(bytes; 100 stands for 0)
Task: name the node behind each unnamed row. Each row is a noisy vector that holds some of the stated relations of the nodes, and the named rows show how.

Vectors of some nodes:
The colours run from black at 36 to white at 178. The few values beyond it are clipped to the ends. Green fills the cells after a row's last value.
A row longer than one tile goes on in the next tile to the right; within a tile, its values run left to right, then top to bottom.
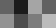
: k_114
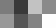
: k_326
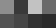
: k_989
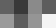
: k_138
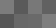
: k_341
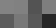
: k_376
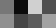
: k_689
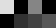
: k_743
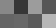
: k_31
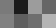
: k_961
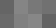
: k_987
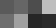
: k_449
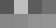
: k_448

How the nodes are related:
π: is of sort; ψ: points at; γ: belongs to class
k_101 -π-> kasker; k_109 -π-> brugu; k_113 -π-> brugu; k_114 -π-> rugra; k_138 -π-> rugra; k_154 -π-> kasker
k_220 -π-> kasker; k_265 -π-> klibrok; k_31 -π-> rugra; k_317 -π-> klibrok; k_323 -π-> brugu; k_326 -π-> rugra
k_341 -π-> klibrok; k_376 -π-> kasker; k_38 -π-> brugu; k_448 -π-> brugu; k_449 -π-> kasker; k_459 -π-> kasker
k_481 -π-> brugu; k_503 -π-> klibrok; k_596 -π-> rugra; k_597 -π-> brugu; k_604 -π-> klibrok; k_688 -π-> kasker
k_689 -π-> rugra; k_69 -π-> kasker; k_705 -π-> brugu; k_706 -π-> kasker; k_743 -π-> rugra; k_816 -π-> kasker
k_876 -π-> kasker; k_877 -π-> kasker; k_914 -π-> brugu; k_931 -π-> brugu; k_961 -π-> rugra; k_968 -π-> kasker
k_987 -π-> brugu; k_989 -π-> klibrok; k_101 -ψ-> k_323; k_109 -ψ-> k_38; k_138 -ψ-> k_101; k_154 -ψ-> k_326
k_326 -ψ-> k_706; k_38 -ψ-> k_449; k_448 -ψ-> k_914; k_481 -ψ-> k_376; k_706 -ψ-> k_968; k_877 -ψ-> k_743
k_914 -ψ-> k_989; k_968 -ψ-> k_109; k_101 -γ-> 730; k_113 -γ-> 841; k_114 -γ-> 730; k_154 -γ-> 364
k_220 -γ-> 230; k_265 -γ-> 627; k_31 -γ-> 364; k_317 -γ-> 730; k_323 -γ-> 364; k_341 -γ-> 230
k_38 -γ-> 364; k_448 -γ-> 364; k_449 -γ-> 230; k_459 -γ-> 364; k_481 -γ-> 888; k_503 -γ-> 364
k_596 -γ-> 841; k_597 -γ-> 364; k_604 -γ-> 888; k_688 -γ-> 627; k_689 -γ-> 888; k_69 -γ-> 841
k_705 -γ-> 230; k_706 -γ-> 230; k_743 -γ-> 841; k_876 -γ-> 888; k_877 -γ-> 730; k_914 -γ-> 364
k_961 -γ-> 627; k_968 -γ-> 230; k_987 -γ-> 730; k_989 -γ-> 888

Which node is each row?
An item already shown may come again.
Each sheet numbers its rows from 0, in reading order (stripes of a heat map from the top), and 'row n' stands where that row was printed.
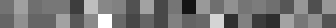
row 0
k_914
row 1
k_326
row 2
k_604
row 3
k_596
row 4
k_323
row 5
k_101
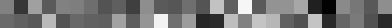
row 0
k_31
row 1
k_503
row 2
k_138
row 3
k_449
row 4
k_154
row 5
k_877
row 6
k_376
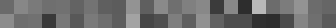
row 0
k_876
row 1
k_317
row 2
k_38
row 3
k_481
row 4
k_989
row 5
k_597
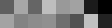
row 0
k_706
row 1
k_877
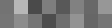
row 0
k_459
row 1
k_109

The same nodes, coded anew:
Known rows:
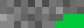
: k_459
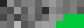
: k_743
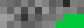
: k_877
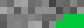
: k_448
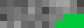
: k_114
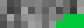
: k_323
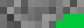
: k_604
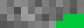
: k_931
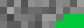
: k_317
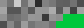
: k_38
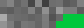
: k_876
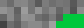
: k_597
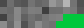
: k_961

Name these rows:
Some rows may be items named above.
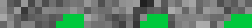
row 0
k_154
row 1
k_968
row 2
k_448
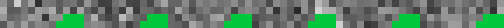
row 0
k_38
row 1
k_101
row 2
k_503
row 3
k_326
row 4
k_449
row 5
k_323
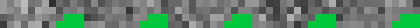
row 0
k_914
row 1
k_596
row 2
k_503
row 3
k_101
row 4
k_31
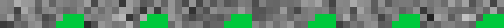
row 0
k_481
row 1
k_109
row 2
k_154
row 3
k_689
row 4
k_481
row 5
k_989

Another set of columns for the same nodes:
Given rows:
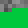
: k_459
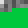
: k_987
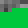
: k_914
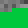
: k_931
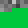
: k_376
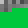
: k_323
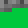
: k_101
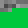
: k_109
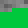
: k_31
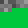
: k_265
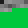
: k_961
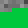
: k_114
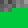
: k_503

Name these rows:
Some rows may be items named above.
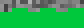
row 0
k_38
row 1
k_481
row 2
k_114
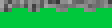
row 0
k_877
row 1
k_38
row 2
k_138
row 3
k_114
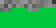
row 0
k_968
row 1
k_114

